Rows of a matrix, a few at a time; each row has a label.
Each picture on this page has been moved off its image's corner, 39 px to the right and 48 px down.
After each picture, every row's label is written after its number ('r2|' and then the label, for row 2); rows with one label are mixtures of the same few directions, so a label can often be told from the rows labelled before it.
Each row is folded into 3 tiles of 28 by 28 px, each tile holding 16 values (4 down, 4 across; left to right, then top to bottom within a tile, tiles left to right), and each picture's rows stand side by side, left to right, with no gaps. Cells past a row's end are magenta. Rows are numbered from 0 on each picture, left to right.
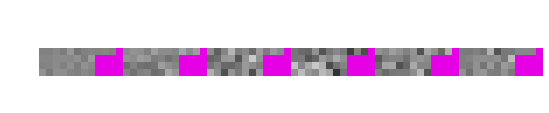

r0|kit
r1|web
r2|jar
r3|web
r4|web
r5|kit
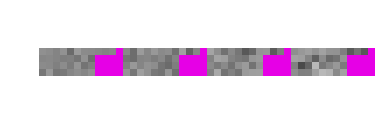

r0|kit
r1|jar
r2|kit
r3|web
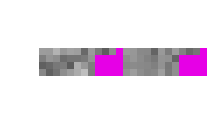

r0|web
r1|kit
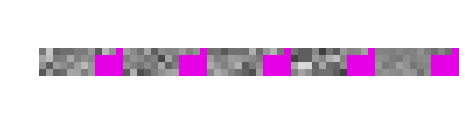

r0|jar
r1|kit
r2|web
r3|web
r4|web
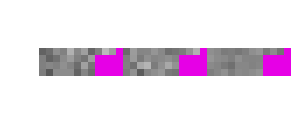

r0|kit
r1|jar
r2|jar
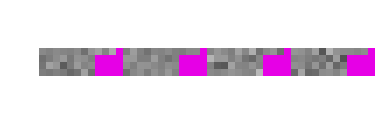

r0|web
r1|jar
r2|web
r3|kit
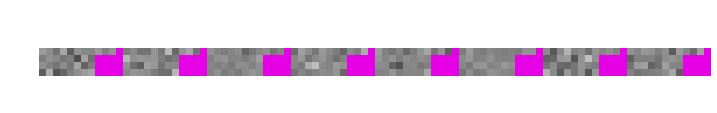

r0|kit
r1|web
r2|kit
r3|jar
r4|jar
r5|jar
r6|jar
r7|web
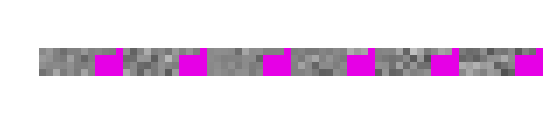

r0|jar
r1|jar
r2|kit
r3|web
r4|kit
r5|web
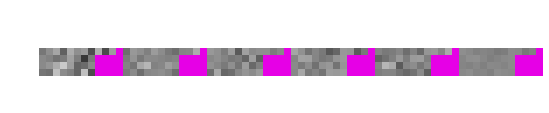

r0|jar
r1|jar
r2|kit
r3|kit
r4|web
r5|kit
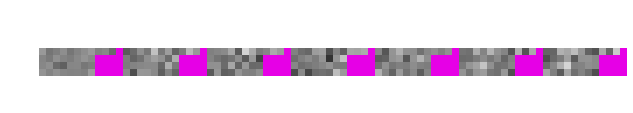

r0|jar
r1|kit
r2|kit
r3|kit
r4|jar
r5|jar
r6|jar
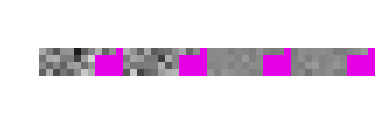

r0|kit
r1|kit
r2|kit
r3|jar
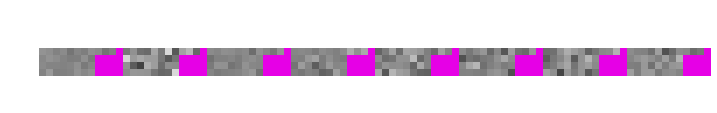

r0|kit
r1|web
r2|web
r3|web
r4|kit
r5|web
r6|jar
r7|kit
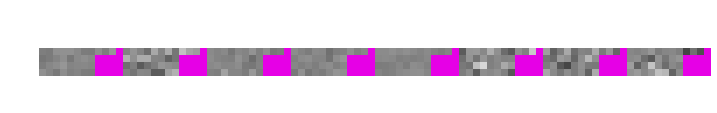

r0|jar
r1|web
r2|jar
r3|kit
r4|web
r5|jar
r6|jar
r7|web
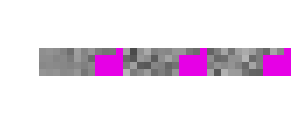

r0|kit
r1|jar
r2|kit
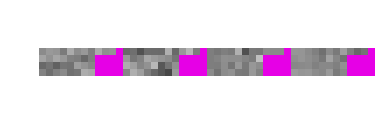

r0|web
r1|web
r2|kit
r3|kit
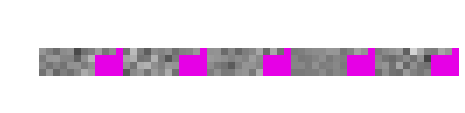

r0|kit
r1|jar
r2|jar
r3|kit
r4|kit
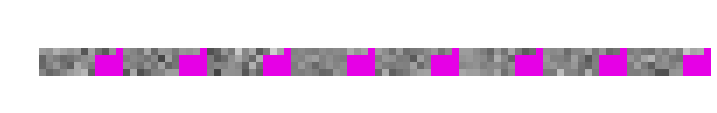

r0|web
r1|kit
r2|kit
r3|web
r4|kit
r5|kit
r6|jar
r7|web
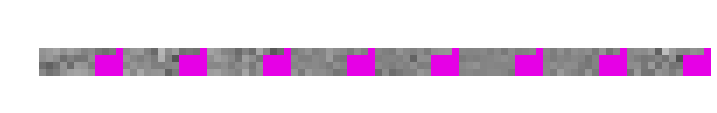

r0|web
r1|kit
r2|kit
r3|kit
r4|kit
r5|web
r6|jar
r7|kit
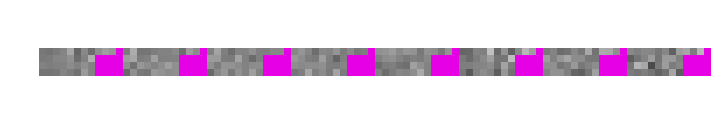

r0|kit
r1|jar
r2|jar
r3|jar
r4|web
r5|kit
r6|web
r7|web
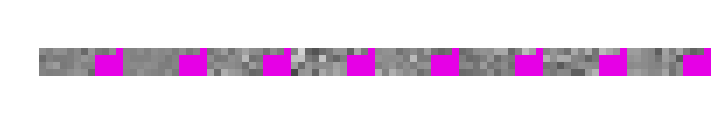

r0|web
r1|jar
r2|kit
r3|jar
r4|kit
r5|kit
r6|web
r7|kit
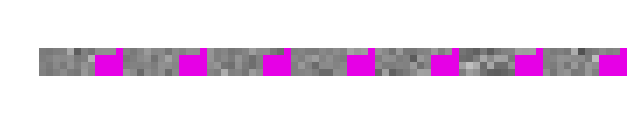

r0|kit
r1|jar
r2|jar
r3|web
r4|kit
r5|web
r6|kit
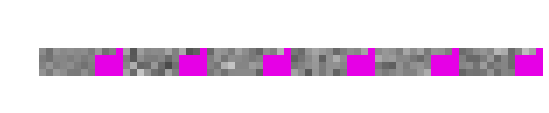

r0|jar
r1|jar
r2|jar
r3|jar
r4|web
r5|kit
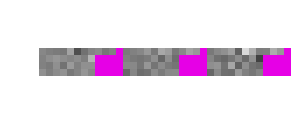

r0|kit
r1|kit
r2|kit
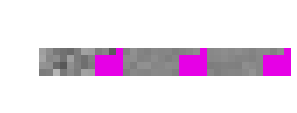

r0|jar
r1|jar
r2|web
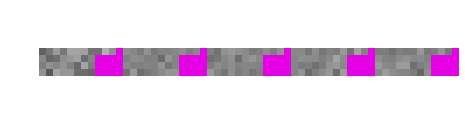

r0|kit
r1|kit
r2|jar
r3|jar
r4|web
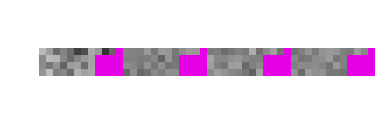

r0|kit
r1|kit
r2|web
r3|kit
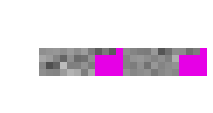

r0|web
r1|kit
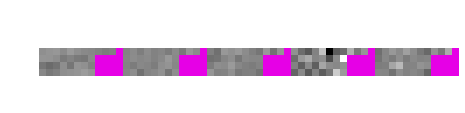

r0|web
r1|jar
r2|jar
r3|kit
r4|jar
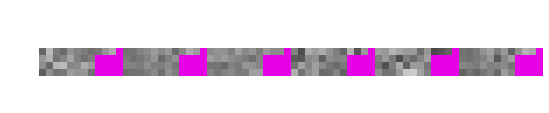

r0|jar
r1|kit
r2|web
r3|jar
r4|web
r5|kit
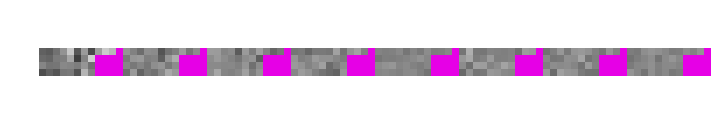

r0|kit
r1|kit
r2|kit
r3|web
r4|web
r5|jar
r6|kit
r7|jar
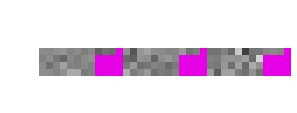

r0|web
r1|jar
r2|kit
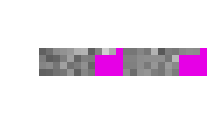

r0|kit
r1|kit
